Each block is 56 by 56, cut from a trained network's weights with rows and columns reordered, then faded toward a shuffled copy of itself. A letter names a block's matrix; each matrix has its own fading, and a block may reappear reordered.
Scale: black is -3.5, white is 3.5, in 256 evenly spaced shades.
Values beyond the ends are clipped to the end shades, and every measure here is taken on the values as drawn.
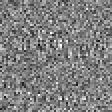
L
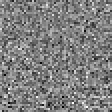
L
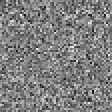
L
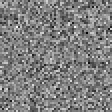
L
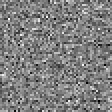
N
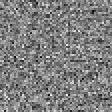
L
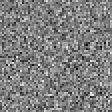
L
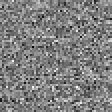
L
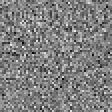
N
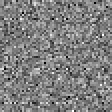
L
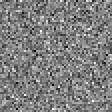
N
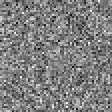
N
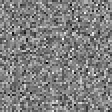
N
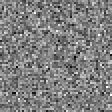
L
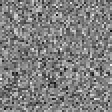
L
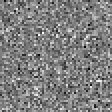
N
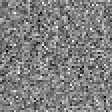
N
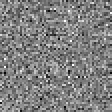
L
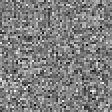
L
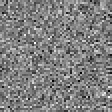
L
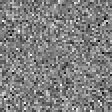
N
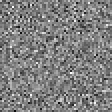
L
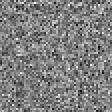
N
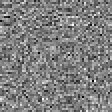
L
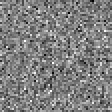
N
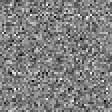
L
